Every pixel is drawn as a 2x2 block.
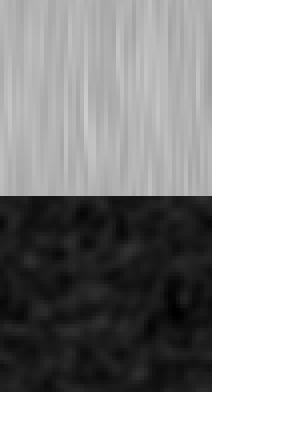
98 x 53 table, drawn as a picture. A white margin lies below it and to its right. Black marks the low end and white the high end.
It is made of 2 by 1 panels. Panel 1,1: high, streaked downward, faint in contrast. Panel 2,1: very low, blotchy, faint in contrast.
